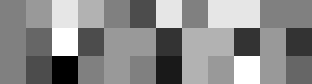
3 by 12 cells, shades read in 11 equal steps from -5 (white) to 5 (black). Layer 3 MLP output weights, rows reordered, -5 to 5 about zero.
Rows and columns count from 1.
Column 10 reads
-4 3 -5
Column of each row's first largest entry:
6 7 3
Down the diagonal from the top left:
0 1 5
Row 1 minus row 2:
0 -2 1 -4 1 3 -7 2 -2 -7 1 -3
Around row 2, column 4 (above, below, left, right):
-2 0 -5 -1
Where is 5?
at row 3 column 3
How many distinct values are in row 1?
5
